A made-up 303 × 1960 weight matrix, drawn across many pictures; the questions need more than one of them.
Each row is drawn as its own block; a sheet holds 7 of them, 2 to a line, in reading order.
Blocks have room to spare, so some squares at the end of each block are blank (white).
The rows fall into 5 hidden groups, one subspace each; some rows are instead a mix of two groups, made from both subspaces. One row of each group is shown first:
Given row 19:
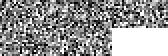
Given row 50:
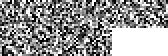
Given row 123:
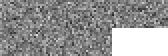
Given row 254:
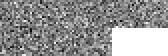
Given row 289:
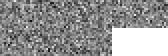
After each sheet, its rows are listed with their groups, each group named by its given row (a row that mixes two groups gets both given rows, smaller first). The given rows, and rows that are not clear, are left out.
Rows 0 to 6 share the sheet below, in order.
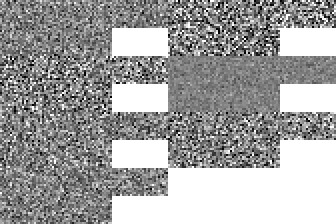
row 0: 19 and 289
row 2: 254
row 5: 254
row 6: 289
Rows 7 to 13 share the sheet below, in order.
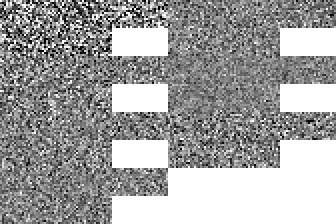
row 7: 289
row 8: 254 and 289
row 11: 50
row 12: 123
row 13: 50
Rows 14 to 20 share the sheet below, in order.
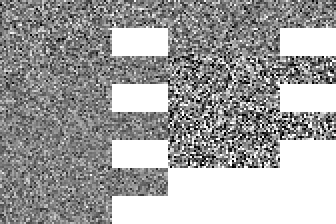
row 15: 254 and 289
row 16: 123
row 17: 289
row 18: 289
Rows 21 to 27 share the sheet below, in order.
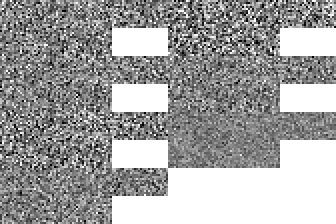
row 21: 19
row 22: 254 and 289
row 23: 19 and 50
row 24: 19
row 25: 19
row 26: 123 and 289
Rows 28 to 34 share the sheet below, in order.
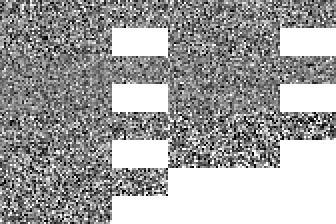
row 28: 289
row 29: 19
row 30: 254 and 289
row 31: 123
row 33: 123 and 254
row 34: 289
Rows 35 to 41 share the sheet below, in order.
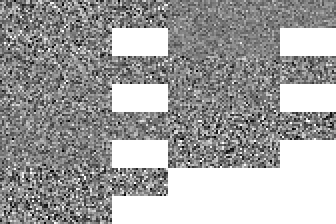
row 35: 289
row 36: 123
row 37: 289
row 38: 19 and 289
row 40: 123 and 254
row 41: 289
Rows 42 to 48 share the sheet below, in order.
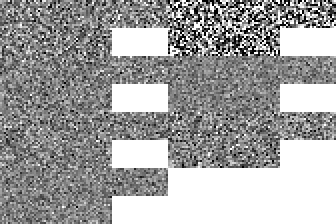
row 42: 50
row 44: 289
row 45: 254
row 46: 123
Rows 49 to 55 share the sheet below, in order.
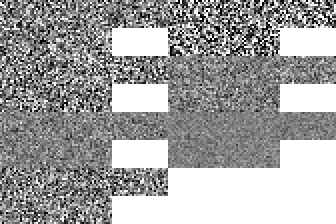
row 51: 19
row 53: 19 and 123
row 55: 19
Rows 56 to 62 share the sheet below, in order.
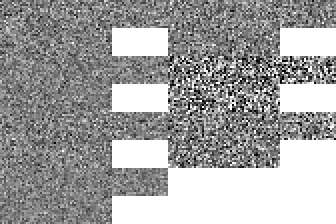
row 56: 123
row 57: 19
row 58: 289
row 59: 19
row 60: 123
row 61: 254 and 289
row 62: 19
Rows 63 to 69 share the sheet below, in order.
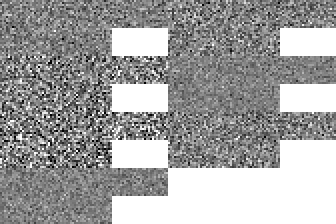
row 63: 123
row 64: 19 and 254
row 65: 50
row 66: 123
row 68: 19
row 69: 289
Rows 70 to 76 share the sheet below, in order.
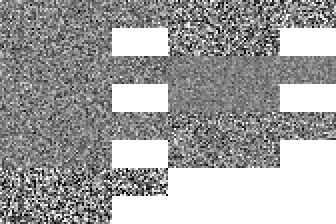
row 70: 289
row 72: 254
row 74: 50
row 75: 123
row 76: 289
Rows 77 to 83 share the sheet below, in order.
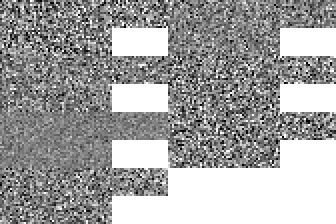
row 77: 289
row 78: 19 and 289
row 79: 123
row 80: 254
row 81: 19
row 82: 123 and 254
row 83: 254
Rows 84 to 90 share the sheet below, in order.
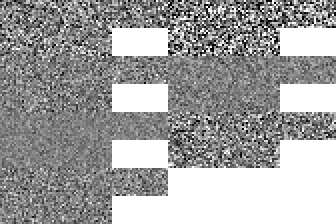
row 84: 289
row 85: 19 and 123
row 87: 289
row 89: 123 and 254
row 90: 254
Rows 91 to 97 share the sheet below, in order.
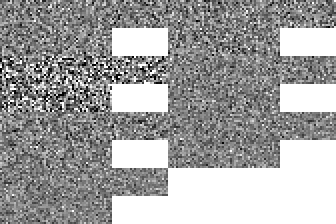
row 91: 50
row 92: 289
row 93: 123
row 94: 19
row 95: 123
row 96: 123
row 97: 123
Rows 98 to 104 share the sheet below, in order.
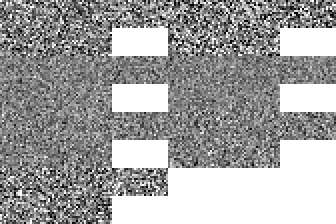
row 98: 289
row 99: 289
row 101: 19
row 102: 19
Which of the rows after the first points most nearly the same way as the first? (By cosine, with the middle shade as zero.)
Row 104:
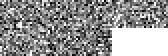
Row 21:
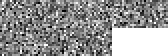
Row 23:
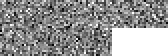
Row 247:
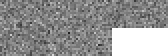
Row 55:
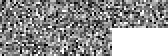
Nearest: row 23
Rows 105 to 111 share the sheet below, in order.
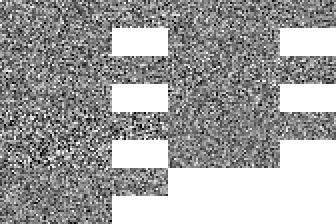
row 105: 289
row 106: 123
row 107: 123
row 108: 19
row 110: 50
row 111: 123 and 254
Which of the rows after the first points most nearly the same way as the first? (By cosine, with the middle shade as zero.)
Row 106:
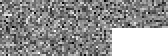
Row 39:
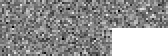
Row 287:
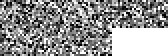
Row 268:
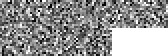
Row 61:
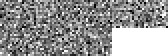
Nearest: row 39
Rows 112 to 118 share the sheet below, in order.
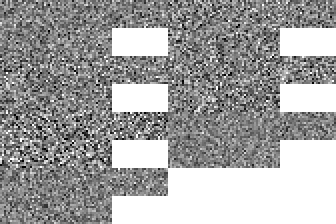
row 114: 123
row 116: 254 and 289
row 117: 50
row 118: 289
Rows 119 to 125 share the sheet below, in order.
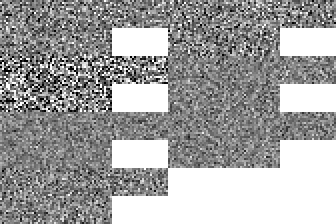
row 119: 123
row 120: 19
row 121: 123
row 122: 50
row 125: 19
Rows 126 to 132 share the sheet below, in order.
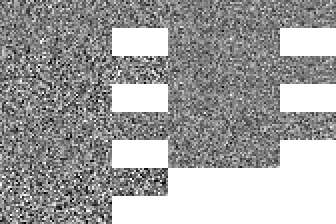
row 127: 123
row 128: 50
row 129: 123
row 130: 19 and 123
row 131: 289
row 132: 254
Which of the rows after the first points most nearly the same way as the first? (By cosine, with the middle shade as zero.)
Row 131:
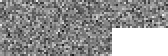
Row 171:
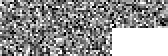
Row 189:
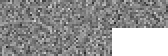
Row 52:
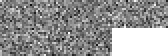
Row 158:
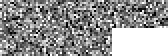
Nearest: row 52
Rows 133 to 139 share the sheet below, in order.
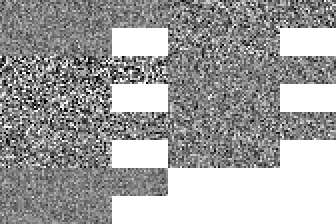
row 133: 19 and 289
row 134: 289
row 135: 19 and 289
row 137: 123
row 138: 19 and 123
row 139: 123 and 289
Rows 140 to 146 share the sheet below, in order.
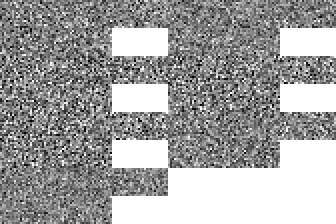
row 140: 254
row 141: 123 and 289
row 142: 19
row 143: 254
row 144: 254
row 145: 50
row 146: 19
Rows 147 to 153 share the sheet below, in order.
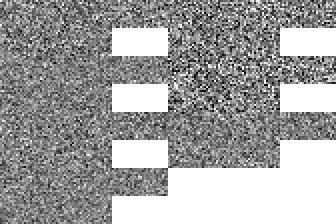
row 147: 289
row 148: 19 and 123
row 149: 19 and 289
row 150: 123
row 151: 254
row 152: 289
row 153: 123 and 254
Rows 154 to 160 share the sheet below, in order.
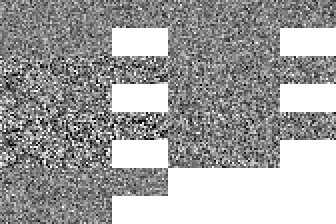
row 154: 254 and 289
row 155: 254
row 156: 123
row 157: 289
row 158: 123
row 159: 289
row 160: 123
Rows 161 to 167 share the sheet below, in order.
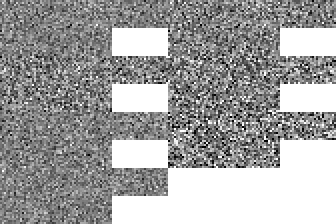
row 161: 19
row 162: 19
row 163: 289
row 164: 289
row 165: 254
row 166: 123
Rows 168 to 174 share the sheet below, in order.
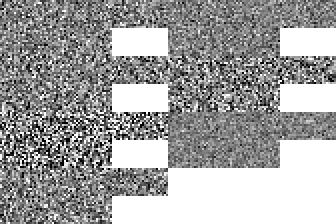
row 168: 19
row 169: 254
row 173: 19 and 123
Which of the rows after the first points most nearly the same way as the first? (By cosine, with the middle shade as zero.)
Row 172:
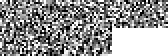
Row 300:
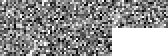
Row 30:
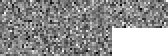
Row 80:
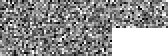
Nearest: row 300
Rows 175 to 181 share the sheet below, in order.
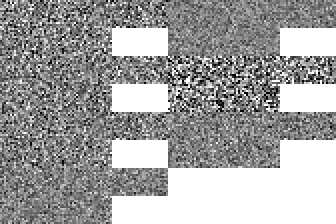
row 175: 254
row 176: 289
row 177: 50
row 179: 254
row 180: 254 and 289
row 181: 19
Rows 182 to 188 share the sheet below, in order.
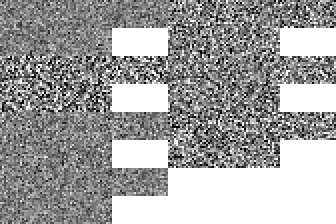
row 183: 254
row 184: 50
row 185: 50
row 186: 19
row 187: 123
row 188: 19
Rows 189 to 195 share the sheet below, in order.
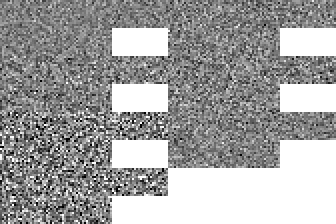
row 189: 50
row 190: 19
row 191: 123 and 289
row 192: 289
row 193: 19 and 289
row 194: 123
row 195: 123
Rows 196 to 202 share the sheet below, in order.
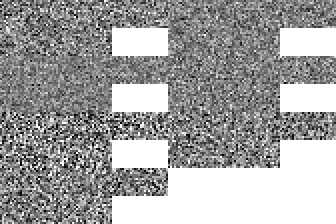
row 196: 123
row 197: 123
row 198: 289
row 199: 254
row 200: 19
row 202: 50
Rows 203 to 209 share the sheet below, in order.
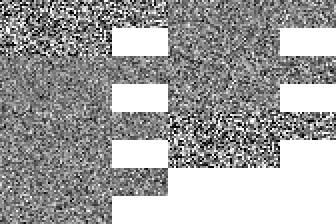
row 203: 123
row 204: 50
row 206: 289
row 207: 289
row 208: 123
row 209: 254
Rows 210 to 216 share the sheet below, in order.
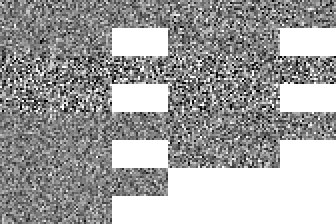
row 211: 123
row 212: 19
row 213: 254
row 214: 50 and 289
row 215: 19
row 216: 50
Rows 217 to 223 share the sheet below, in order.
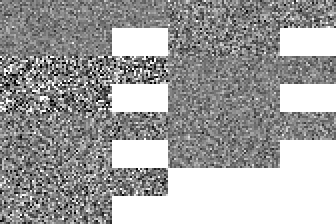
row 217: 123
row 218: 289
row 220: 254
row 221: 50
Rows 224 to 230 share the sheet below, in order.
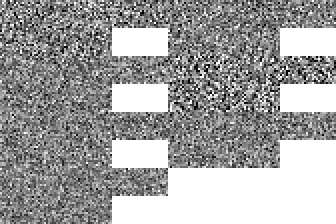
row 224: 19
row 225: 19
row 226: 289
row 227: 50
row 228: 123 and 254
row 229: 19
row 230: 289
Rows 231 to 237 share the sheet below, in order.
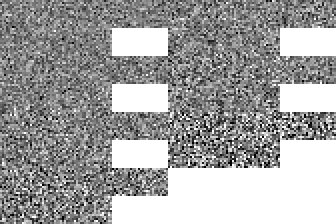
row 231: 123
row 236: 19
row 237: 254
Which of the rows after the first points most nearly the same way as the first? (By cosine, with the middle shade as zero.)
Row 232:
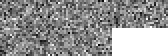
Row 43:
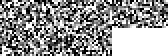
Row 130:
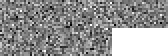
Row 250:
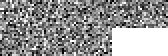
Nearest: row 250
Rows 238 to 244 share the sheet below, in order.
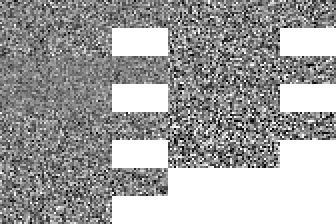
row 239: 254 and 289
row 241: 123
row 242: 289
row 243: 123
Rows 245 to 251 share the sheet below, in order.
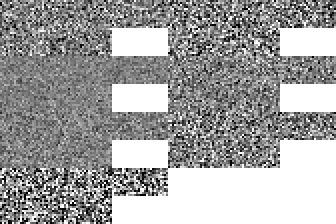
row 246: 19 and 254
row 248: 19
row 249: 289
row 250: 19 and 254
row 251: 19
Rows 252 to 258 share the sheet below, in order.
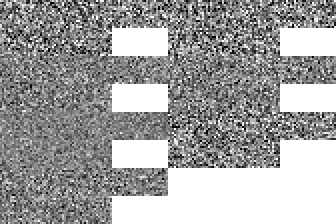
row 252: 289
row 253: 289
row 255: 19
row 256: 254
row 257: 123
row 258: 123
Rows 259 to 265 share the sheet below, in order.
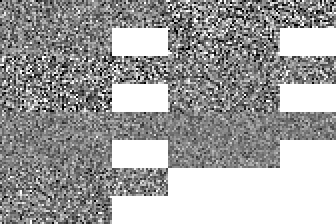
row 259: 289
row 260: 123 and 289
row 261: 19 and 50
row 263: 19
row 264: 289
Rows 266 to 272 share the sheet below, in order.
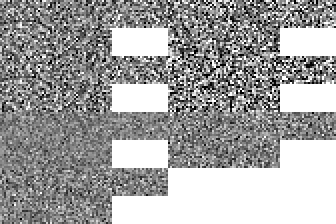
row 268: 50
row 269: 19 and 123
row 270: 289
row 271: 19
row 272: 19 and 123
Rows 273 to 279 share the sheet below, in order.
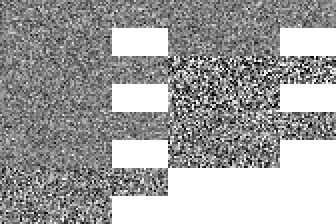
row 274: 19 and 254
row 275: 289
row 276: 289
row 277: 123
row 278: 19
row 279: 19
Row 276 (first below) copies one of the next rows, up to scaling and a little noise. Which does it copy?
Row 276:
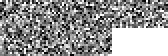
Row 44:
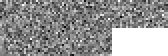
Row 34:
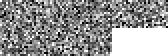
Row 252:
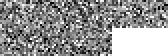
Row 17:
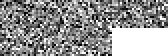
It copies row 44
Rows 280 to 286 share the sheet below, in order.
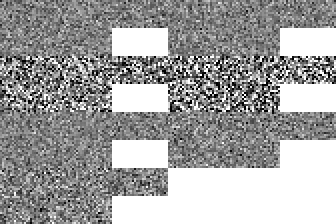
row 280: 289
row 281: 289
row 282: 289
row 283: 50
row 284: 50
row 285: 123
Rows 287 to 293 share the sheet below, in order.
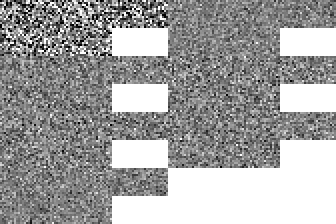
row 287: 289
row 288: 254
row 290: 19 and 123
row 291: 123 and 289
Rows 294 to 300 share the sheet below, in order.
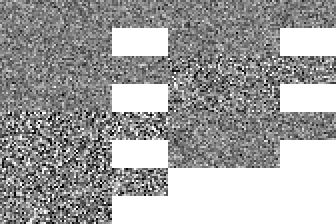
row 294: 289
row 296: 123
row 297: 123
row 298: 50
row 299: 123
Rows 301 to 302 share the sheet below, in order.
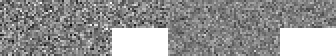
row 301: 19
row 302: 123
